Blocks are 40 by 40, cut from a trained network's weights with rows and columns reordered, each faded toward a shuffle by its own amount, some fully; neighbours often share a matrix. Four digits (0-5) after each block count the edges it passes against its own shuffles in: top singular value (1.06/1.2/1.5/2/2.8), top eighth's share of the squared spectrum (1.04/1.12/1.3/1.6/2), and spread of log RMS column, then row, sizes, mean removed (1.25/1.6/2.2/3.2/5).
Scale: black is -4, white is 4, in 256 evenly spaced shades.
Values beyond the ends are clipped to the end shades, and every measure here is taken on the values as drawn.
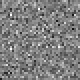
2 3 0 1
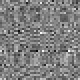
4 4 0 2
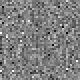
2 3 1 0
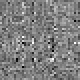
3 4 2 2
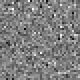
1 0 0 0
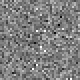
1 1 0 0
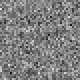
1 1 0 0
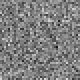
2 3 0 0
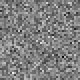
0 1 0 0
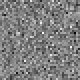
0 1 0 0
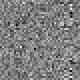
3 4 1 1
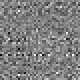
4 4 1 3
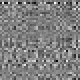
4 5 0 3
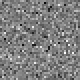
0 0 0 0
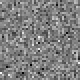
2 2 0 0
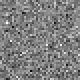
0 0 0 0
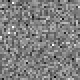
0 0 0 0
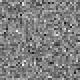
2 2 0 0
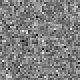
0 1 0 0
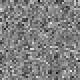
3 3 0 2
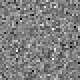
0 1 0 0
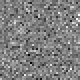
0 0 0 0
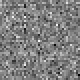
2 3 1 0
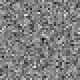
0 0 0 0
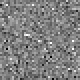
0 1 0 0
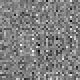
3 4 2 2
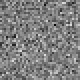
3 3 0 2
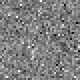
0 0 0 0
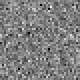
3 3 0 1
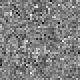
2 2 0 1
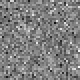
0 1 0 0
